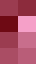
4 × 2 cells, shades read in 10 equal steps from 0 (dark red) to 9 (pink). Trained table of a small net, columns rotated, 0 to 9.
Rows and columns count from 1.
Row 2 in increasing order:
0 9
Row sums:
5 9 9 9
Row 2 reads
0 9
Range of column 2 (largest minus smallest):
7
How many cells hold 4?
1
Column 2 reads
2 9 6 5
